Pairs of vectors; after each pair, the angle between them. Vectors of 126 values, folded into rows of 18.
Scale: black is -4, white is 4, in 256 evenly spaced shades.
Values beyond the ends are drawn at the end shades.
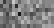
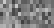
nearly opposite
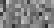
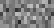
partly aligned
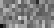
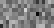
partly aligned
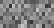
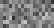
partly aligned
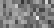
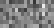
orthogonal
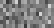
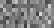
nearly parallel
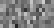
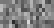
nearly parallel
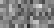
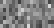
partly opposed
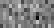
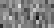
nearly parallel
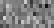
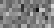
orthogonal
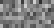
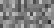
nearly opposite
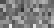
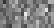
orthogonal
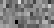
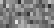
nearly opposite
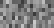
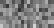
partly aligned
